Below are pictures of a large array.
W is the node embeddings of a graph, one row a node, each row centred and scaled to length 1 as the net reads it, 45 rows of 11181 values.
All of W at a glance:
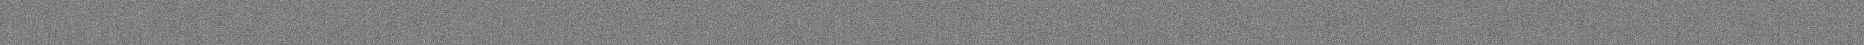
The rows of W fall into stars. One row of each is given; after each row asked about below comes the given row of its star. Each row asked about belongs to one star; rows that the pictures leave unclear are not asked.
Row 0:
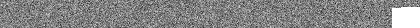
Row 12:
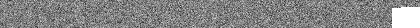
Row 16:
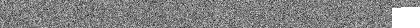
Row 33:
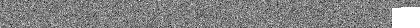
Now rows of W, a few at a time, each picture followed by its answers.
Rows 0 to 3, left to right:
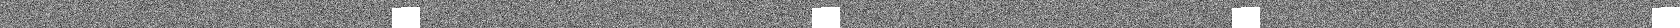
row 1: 33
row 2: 12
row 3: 33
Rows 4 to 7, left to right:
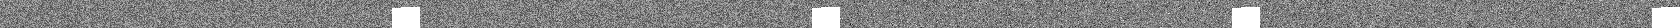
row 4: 16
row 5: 33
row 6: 33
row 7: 0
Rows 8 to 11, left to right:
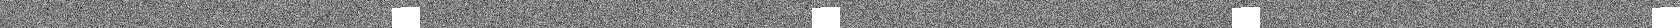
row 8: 16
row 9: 16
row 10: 12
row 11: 16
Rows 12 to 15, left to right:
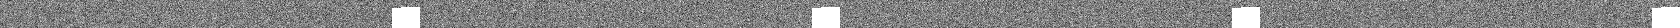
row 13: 33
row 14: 0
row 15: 0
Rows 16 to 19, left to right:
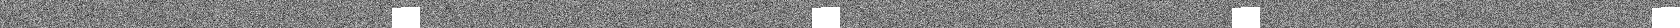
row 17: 12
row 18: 12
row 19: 33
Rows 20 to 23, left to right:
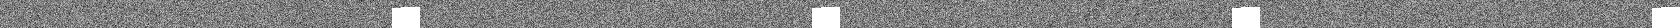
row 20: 12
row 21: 12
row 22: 0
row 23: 12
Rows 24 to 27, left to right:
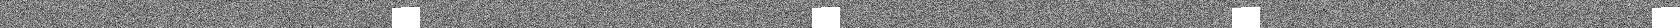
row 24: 12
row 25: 0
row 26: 16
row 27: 12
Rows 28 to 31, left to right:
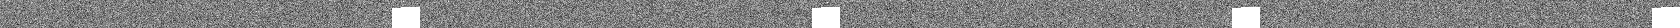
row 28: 16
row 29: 0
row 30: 16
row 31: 12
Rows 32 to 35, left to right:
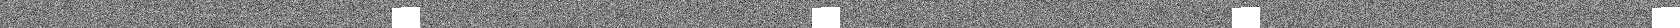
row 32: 0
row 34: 0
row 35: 0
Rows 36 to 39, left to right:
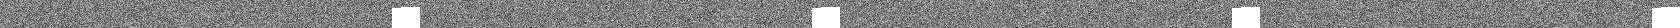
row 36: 0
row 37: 16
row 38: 0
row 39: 16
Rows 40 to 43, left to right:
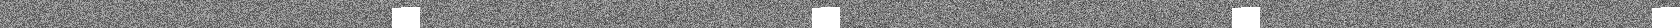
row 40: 0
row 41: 33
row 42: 0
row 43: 12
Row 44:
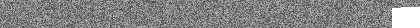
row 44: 16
